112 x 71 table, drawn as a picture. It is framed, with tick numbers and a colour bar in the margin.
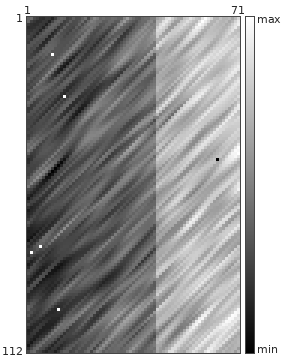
Slope: up to the right. Lone odd cells: 6, 5 higher and 1 lower than their neighbours. Grain: diagonal, up to the right. Seam: vertical, 60% of the way across, the right part higher.
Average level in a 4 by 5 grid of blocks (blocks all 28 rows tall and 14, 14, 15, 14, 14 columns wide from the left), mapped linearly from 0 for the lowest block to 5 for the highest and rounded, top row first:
1 1 2 4 5 / 1 1 2 4 5 / 0 1 1 4 4 / 0 1 2 4 5
